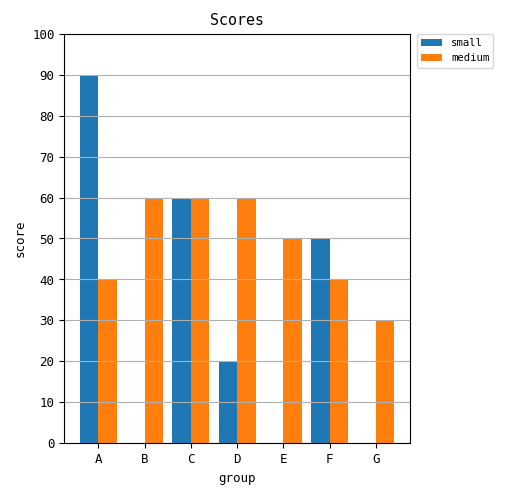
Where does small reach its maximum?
A
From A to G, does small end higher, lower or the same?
lower
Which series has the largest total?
medium
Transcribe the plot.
Title: Scores
x-axis: group, ticks A B C D E F G
y-axis: score, ticks 0 10 20 30 40 50 60 70 80 90 100
Legend: small, medium
Values:
small: 90 0 60 20 0 50 0
medium: 40 60 60 60 50 40 30
